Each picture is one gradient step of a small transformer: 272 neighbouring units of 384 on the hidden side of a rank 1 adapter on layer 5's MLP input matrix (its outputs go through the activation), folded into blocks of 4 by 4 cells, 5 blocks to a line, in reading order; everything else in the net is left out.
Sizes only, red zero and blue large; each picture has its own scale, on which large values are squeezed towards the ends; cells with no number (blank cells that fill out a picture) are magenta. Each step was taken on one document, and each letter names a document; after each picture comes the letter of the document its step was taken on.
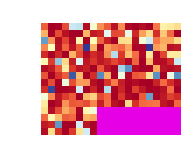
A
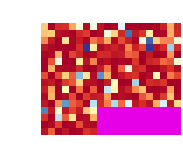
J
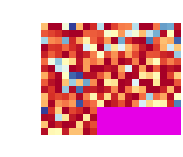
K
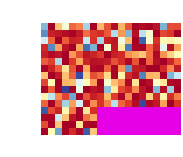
K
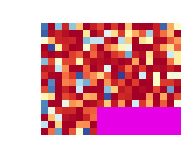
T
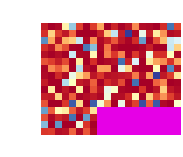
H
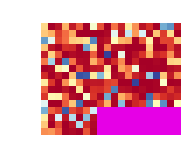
H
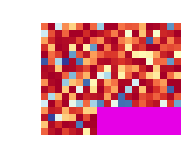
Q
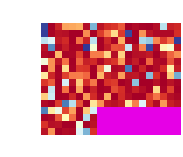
J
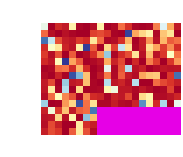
K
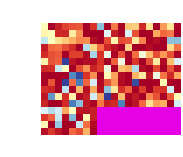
H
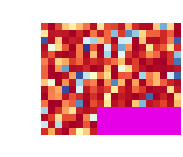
T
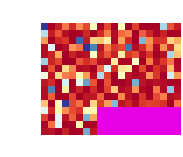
J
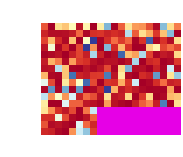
T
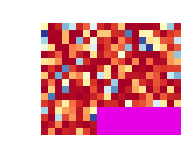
J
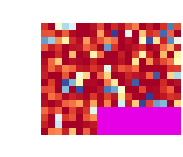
K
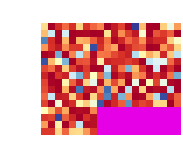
Q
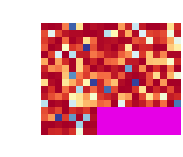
Q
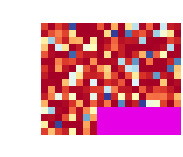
H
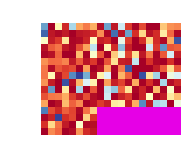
A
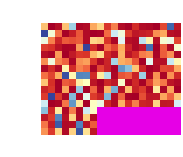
A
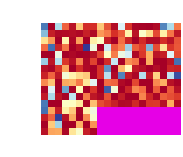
A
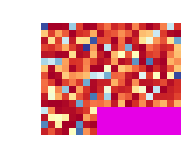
T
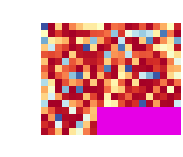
A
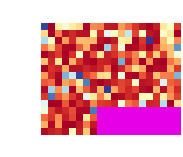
T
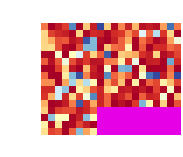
K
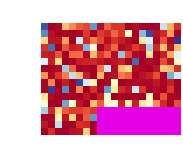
J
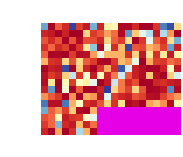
A
